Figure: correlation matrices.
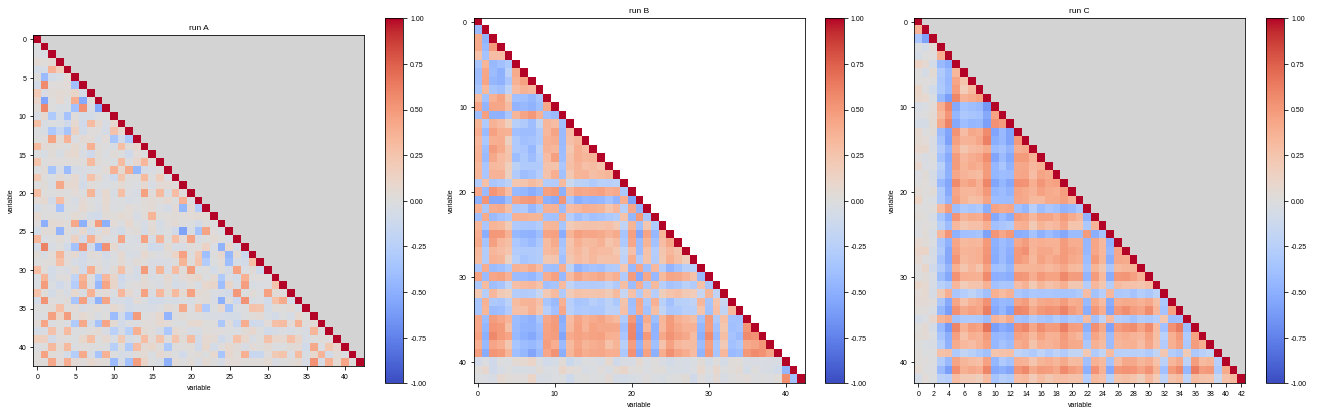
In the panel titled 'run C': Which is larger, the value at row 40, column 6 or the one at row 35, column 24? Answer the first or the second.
the first
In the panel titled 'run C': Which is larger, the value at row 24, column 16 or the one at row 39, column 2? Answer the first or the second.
the first
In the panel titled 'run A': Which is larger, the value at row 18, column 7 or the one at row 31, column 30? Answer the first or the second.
the first
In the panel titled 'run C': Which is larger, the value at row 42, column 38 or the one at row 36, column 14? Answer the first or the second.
the second
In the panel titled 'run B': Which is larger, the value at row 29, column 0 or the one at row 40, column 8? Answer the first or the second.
the second
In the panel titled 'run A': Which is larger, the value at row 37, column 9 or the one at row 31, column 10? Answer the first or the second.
the first
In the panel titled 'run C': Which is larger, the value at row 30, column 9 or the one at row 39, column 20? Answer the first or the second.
the first
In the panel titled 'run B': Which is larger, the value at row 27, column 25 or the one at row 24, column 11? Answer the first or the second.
the first
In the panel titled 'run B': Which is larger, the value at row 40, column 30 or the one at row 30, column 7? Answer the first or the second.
the first
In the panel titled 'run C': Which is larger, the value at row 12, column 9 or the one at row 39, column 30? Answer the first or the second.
the second
